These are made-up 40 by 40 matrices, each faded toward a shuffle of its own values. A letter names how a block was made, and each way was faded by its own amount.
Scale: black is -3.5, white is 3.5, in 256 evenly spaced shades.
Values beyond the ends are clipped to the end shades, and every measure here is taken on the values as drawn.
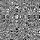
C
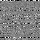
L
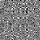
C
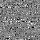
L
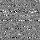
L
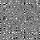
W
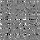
W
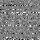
L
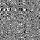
C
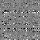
W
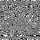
L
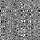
C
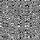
C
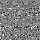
L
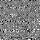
L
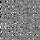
W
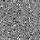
C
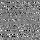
L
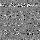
L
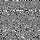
L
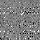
W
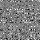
L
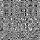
C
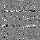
W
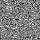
L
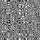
C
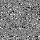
L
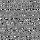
L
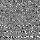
L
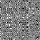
C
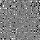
W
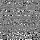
L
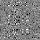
C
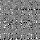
W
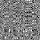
C
